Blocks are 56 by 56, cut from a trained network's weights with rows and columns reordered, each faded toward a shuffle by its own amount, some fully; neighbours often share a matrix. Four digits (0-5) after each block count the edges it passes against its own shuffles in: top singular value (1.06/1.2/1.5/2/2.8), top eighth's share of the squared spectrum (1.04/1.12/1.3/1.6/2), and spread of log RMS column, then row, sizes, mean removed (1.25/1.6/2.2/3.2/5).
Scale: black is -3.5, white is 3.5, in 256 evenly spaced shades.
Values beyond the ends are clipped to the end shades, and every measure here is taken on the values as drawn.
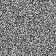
0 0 0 0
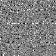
3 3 0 2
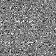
2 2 0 2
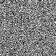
2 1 0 0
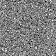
0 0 0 0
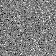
1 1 0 0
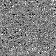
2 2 0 1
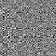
4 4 1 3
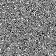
1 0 0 0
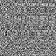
4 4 0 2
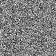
1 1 0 0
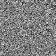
2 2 0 0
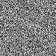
2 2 0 0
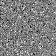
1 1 0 0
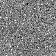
0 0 0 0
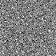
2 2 0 0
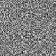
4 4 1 2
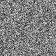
0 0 0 0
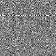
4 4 1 2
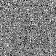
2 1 0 0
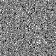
2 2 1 1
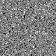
2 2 0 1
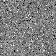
0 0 0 0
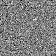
1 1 0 0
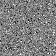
0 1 0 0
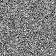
0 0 0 0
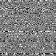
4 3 0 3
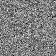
1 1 0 0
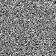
2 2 0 1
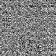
3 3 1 1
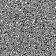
0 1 0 0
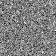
1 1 0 0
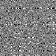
3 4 1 3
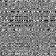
4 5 1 3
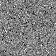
2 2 0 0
